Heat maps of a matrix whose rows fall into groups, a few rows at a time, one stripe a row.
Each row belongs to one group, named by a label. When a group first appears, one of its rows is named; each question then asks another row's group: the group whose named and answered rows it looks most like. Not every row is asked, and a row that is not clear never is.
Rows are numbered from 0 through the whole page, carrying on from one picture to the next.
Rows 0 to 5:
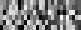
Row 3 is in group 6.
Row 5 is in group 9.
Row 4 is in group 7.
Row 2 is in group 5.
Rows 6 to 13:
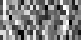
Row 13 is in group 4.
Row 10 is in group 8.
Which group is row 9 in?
6
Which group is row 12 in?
4
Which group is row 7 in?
6
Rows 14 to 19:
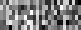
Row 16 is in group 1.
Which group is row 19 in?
6
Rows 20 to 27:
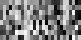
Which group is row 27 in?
9
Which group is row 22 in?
9
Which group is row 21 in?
6
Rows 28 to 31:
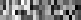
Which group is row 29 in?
5
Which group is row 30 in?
4
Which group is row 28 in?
5
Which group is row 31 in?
8
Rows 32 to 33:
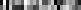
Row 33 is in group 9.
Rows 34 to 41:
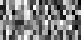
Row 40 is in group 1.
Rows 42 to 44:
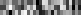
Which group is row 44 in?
6
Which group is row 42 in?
4
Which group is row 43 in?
4
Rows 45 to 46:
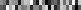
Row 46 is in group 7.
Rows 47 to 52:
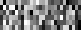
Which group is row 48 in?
4
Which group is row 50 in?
9
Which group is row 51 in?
9
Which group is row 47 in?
1
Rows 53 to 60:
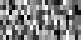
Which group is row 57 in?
4
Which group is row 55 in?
5
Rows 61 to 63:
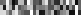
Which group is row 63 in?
6
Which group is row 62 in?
1
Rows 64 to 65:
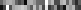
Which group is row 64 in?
7
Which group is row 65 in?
5
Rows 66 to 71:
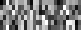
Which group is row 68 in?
6
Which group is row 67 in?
8
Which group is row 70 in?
7
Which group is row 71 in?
7
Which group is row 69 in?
1
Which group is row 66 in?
5
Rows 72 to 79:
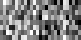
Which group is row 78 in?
1
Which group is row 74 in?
4
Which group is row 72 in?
8
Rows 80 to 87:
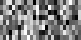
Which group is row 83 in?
6
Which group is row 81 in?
6
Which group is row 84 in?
1
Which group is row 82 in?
7
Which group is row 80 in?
7
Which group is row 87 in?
5
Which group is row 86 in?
6
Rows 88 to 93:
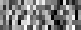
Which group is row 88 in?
1
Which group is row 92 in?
5
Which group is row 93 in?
5
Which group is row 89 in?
5
